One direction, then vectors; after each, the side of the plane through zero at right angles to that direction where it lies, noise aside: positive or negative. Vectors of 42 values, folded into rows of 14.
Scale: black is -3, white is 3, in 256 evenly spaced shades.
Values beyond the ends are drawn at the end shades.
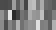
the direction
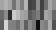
negative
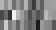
negative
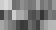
negative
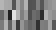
negative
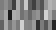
negative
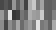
positive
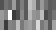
positive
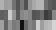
positive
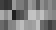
positive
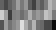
negative
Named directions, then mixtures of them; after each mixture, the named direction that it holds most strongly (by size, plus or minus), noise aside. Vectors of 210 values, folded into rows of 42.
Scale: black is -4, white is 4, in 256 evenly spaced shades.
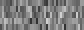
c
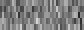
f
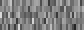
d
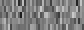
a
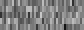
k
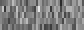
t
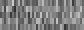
k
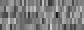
k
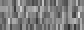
f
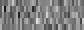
t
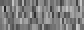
t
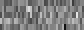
c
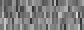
c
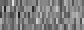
t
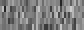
t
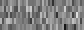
k
